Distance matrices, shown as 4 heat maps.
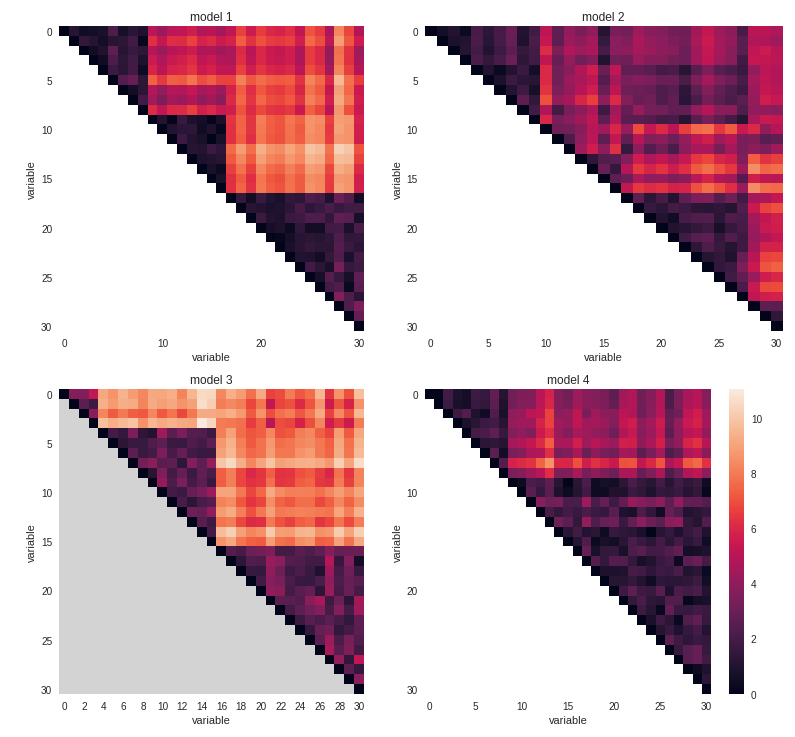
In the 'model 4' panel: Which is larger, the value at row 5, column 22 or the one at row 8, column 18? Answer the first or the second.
the first
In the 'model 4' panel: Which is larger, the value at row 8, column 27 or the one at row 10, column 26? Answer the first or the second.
the first
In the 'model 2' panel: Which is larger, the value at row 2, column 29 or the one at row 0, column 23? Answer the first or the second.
the first
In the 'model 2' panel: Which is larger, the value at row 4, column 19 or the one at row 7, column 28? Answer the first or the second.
the second
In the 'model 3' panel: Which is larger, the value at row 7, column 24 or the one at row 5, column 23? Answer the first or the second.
the first
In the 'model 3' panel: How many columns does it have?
31
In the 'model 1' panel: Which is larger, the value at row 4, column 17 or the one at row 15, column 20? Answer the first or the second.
the second
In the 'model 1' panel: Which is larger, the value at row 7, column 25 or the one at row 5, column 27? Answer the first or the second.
the first
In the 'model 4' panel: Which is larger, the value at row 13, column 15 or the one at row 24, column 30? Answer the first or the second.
the first
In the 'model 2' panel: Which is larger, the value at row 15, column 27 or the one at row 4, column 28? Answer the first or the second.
the second
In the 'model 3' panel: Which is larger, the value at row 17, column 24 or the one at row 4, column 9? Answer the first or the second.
the first
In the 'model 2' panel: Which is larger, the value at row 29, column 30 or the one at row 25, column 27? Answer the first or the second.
the second
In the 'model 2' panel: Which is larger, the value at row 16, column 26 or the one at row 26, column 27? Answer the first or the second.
the first
